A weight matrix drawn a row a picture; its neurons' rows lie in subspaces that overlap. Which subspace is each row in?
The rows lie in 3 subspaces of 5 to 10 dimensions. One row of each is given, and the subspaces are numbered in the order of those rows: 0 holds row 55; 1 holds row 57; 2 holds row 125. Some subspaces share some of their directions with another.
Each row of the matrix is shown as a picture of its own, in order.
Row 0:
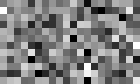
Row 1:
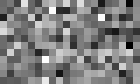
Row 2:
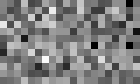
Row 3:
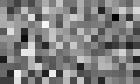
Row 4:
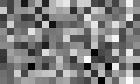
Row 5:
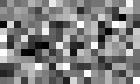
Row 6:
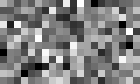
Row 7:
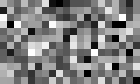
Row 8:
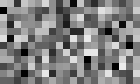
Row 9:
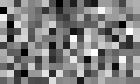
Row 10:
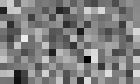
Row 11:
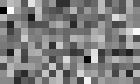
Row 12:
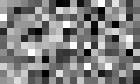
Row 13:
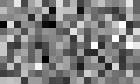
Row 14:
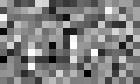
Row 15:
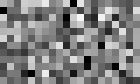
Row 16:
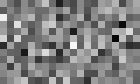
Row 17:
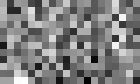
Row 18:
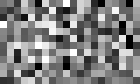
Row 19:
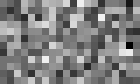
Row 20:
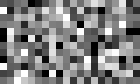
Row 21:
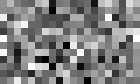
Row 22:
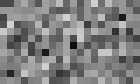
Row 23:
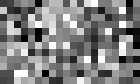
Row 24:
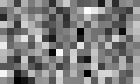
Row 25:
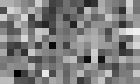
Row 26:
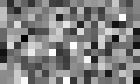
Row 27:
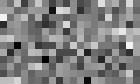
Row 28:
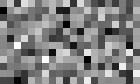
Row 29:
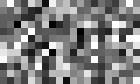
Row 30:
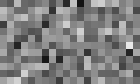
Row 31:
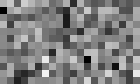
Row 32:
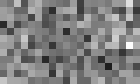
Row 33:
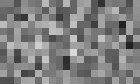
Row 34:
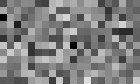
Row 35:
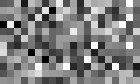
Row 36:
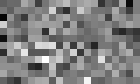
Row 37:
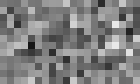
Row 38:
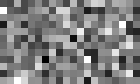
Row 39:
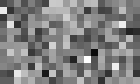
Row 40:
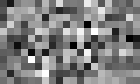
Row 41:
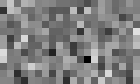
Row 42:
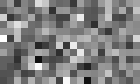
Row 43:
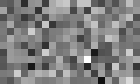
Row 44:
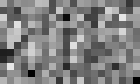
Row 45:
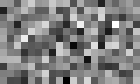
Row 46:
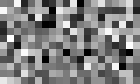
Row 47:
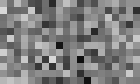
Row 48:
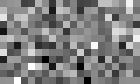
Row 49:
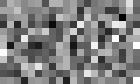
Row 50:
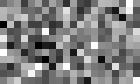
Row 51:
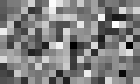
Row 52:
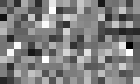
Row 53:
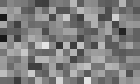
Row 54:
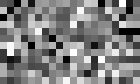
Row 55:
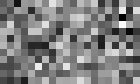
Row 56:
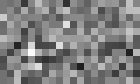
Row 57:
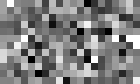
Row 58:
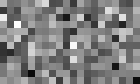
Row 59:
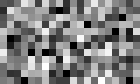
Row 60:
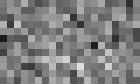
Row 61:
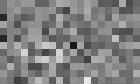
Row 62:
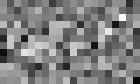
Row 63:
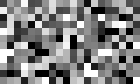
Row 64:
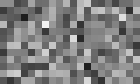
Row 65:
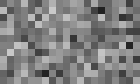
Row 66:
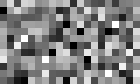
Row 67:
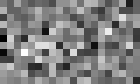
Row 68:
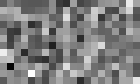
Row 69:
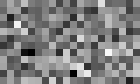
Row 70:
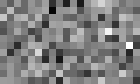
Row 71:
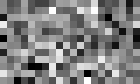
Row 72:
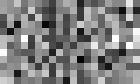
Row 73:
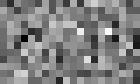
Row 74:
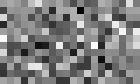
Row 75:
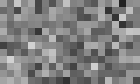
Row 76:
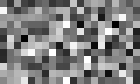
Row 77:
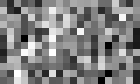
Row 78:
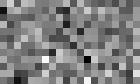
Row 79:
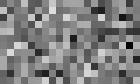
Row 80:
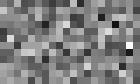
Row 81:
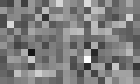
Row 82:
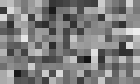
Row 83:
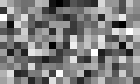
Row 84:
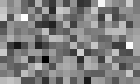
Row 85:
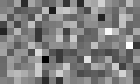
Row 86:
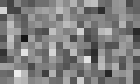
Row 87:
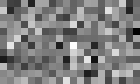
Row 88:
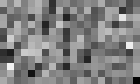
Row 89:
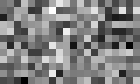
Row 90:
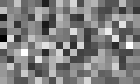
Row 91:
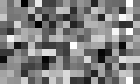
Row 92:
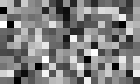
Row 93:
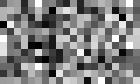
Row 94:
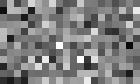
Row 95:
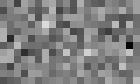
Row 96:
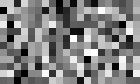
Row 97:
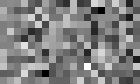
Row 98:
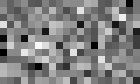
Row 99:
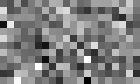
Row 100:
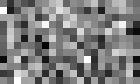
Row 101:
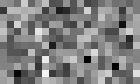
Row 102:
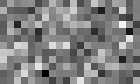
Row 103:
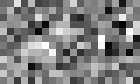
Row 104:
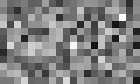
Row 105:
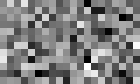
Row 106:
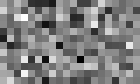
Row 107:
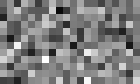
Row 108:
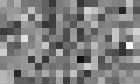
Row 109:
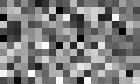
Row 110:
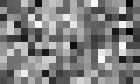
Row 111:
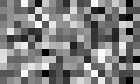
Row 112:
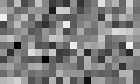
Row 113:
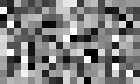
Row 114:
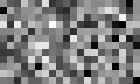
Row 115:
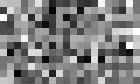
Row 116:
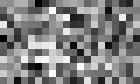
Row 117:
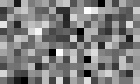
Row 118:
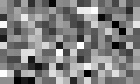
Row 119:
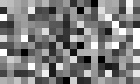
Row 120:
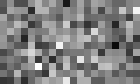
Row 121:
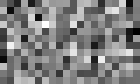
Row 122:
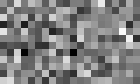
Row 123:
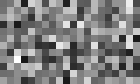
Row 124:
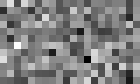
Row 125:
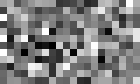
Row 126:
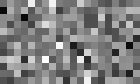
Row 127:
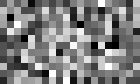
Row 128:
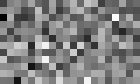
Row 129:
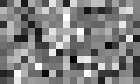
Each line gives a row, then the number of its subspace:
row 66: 2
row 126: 0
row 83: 2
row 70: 1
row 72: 0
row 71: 0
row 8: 2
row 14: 0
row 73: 1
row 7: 1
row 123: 0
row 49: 1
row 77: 0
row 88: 2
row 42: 0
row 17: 0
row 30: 1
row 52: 2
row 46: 2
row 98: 2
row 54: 0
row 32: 0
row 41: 1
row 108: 0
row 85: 1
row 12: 1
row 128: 0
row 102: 1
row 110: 1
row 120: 0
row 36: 2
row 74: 2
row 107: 2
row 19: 2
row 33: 0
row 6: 1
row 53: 2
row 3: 0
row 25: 1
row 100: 0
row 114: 1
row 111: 1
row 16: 2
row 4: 1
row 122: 0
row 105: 1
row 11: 0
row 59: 1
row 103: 0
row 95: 2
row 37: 0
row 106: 0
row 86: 2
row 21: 0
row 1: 1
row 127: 0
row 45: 0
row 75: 0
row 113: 0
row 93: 0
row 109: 2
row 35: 1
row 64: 1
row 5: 2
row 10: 2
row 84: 0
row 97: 1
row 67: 2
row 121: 0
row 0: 1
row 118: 0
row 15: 2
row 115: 2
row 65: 1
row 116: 0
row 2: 1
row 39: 1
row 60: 0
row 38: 0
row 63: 1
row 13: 2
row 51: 0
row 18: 0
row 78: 2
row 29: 1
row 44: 2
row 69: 0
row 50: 2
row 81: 1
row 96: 2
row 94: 0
